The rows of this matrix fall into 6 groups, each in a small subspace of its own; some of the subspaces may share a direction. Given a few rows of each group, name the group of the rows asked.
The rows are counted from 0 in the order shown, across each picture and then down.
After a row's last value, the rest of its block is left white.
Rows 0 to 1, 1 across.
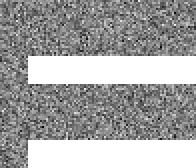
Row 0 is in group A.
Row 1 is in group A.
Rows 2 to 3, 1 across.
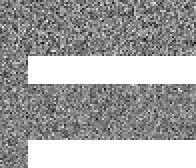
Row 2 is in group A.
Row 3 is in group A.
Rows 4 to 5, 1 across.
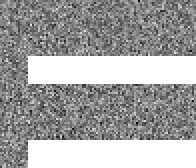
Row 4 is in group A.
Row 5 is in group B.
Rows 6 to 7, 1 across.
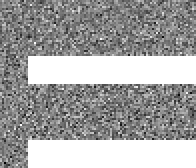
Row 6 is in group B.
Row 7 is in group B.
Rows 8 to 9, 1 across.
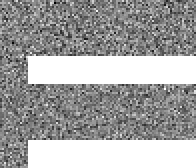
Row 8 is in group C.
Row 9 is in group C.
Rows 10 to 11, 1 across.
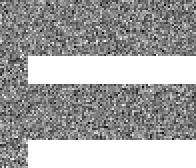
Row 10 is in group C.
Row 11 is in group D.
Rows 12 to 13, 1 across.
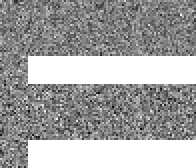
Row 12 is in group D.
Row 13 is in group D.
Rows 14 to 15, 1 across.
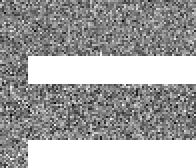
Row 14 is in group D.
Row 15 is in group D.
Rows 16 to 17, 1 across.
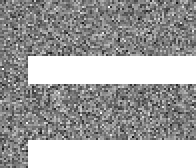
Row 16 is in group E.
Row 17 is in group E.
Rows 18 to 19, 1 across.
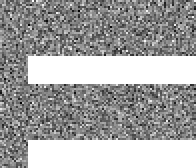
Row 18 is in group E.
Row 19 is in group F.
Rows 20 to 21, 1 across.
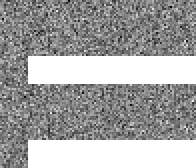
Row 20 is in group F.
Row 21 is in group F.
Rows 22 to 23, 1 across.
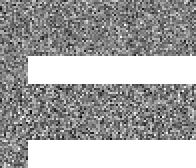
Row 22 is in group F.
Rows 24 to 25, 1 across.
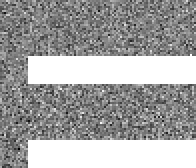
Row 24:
F
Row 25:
B
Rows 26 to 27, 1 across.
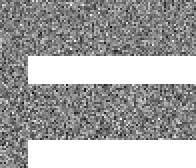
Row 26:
E
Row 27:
A
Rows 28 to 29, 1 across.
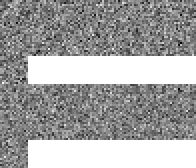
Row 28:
D
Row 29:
A
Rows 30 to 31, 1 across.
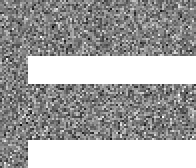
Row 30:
A
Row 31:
B
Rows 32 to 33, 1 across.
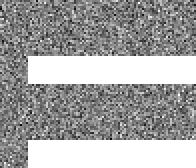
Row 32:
F
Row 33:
B
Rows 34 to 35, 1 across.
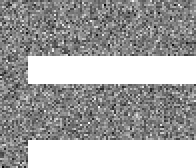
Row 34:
A
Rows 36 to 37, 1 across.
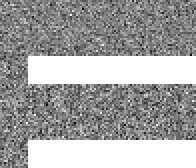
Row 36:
F
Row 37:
E
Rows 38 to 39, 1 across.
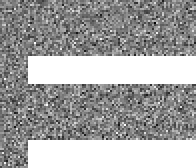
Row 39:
E
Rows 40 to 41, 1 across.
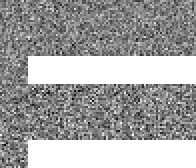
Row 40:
B
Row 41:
D
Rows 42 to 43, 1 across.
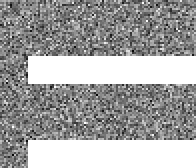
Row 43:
C
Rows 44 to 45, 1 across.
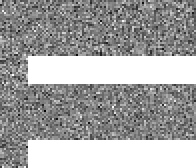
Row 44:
D
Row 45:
D
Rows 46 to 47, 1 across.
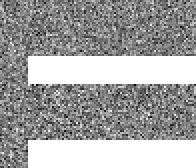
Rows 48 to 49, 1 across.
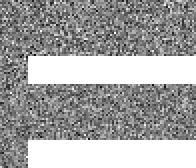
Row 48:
C
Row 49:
A
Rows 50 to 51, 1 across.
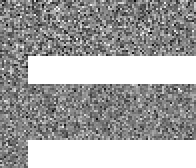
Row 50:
E
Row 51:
A
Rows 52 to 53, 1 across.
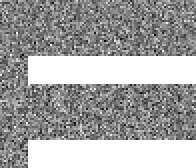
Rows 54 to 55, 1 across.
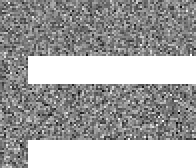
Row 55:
B
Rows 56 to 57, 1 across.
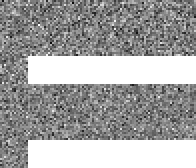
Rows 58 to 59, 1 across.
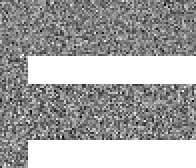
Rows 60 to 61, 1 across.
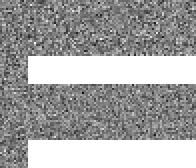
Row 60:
B
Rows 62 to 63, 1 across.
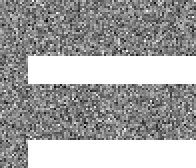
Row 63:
C
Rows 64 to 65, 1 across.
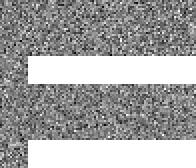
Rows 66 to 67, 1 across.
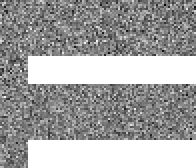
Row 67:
F
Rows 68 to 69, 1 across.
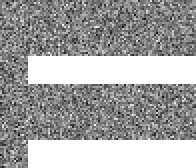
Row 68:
A
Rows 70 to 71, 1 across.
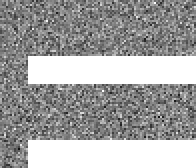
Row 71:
B
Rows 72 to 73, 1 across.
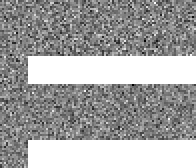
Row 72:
C
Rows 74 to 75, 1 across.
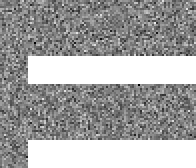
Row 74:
B
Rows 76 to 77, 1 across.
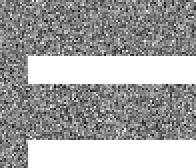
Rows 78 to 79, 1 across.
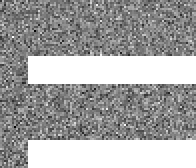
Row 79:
E
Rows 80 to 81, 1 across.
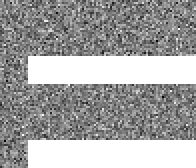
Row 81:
F
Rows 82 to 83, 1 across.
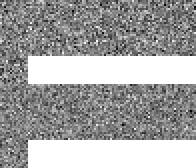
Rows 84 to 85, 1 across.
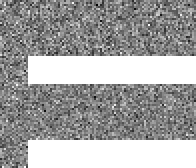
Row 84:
D
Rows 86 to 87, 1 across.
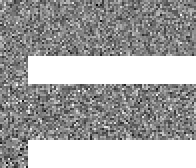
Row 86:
D
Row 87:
D
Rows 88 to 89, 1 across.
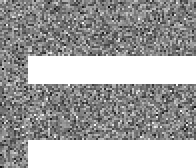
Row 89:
F
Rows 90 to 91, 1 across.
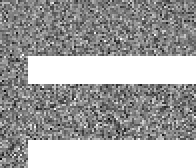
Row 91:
C
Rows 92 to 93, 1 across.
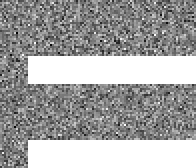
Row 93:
E
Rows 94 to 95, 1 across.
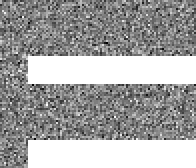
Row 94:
D
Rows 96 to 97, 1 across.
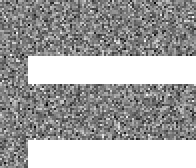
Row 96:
C
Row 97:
C
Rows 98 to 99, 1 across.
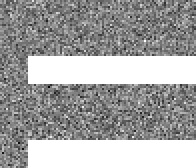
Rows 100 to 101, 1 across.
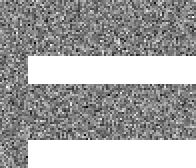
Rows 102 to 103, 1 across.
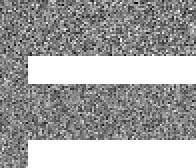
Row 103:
E
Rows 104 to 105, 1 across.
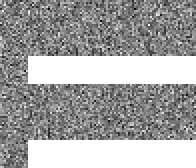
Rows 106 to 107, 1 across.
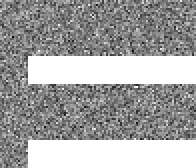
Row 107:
B
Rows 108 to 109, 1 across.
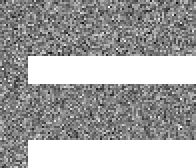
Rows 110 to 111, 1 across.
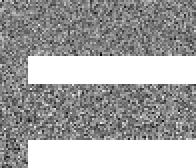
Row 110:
D
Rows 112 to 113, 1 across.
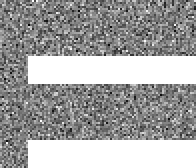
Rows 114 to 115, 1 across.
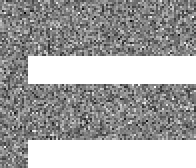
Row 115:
A
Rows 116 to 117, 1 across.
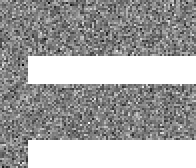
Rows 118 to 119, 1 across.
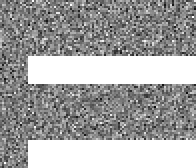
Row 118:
E
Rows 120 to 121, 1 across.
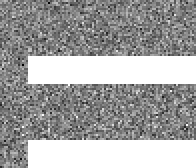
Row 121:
F
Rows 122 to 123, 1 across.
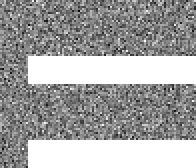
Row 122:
E
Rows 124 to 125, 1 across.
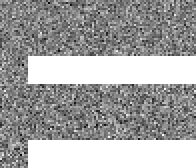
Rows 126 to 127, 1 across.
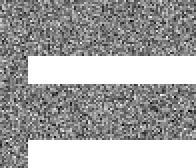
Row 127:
A
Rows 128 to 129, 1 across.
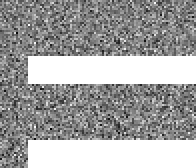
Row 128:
C
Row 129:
C
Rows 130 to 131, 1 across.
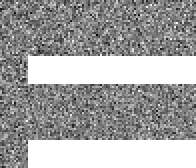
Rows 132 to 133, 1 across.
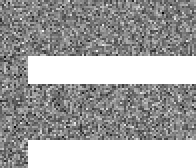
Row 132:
F
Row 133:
E
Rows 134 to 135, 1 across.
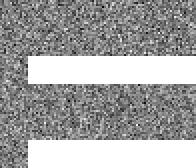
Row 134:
B
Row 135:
A
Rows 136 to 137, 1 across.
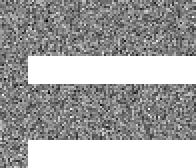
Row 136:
E
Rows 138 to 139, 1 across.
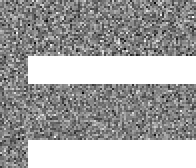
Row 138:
C
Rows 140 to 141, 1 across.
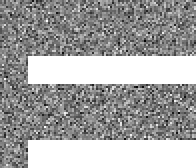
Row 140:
A
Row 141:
B
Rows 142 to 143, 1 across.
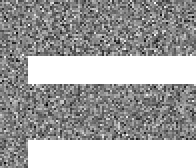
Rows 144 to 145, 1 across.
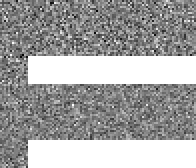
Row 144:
C
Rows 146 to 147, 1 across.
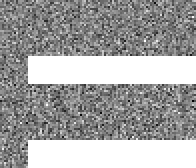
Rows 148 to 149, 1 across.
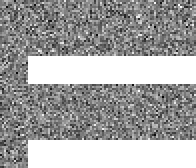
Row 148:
A
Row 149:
F
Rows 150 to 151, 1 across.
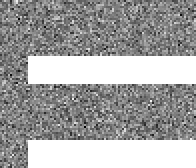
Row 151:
C
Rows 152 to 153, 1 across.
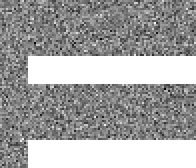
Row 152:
B
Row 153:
C
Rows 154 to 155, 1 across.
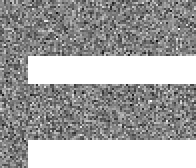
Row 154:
B
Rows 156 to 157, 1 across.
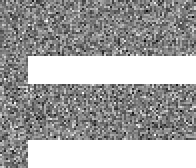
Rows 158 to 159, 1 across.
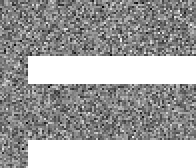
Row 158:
B
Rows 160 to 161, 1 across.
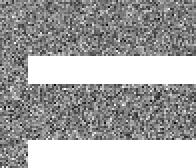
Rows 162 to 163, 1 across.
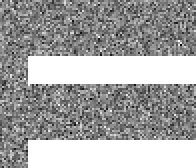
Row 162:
D
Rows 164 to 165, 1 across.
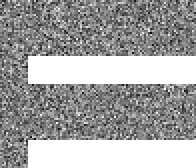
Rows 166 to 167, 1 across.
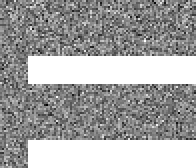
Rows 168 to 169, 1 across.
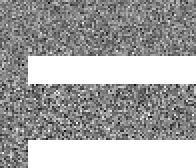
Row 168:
E
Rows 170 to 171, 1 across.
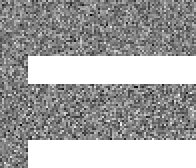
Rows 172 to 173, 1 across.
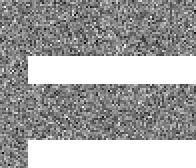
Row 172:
C
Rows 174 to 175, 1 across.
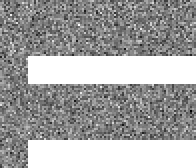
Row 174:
F
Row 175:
A
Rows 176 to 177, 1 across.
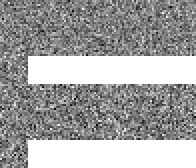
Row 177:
C
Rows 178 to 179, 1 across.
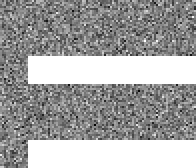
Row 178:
C
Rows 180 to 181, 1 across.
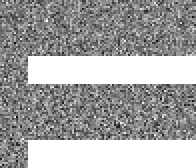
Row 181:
C
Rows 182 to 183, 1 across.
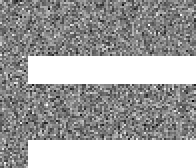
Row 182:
D
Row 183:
E
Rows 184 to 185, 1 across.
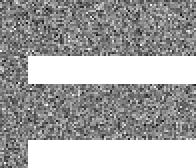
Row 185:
B
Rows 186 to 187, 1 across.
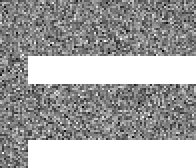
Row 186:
C
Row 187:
E
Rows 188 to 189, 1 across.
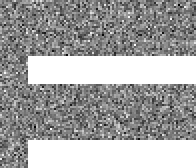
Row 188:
A
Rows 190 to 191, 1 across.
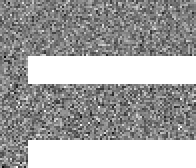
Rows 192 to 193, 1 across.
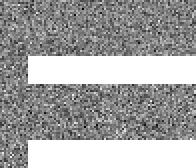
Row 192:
F
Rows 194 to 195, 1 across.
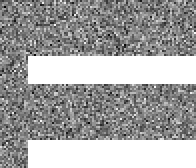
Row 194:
C
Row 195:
A
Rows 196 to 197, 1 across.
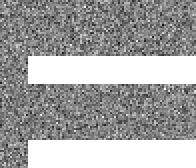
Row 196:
A
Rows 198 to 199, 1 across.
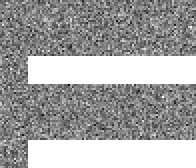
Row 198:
A
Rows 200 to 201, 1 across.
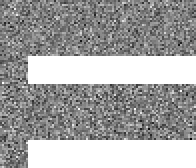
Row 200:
D
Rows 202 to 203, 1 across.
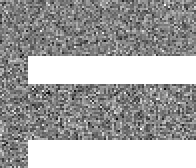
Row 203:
D
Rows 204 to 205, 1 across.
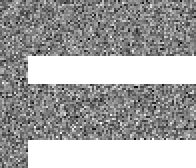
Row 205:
B
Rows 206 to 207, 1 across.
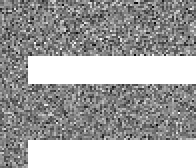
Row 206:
B
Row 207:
B
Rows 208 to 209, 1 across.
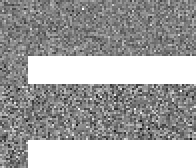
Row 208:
F
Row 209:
F
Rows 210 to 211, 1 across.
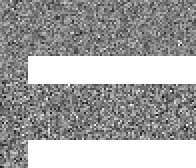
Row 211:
F
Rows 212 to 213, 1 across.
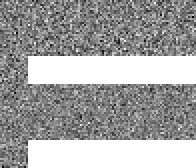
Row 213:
D
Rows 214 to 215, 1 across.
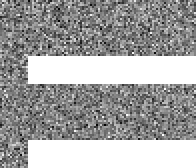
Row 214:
E
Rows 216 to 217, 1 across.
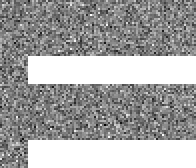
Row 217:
C
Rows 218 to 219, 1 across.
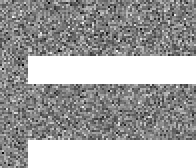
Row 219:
E
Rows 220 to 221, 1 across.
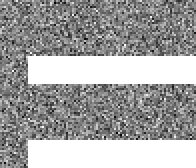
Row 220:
C
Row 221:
A
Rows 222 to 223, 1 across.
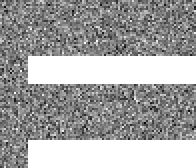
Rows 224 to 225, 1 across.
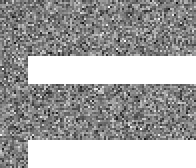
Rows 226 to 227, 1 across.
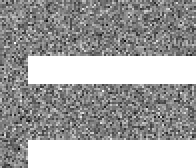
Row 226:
E
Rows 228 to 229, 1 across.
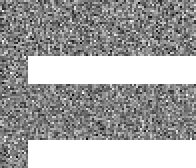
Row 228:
F
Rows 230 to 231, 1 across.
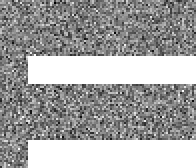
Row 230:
C
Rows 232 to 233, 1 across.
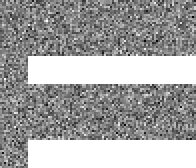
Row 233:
E
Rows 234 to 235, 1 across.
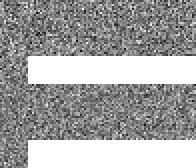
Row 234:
F
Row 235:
B
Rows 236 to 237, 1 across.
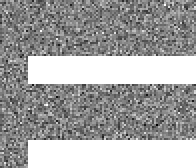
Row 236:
C
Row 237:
B
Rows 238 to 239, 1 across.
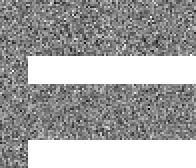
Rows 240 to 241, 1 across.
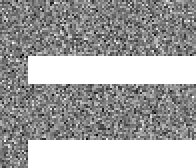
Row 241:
F
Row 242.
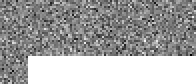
